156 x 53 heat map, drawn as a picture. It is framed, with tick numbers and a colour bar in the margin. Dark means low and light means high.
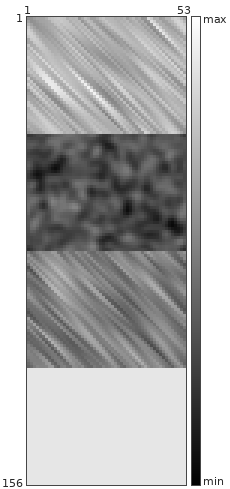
The table splits into 4 rows of 1 panel. Panel 1,1: high, slanting down to the right. Panel 2,1: low, blotchy. Panel 3,1: middling, slanting down to the right. Panel 4,1: very high, flat.
